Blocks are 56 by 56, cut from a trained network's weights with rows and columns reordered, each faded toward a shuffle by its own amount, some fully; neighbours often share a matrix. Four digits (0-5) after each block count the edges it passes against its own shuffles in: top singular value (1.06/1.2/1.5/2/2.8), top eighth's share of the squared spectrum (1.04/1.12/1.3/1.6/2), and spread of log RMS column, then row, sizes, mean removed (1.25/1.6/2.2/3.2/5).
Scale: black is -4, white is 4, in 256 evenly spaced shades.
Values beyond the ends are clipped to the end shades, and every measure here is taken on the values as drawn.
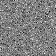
1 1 0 0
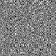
4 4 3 2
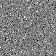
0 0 0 0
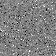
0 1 0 0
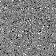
1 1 0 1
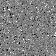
0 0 0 0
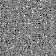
2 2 1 1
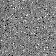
1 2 0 0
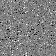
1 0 0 0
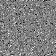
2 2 0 1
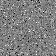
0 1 0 0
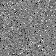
0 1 0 0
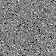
0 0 0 0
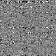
3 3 1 3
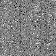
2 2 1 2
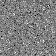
0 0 0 0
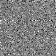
2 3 1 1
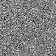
2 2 1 1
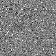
2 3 1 1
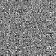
3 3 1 1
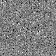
1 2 1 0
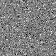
2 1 0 0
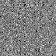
3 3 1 1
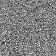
2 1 0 0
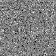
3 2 0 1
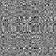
4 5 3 3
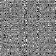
3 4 3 0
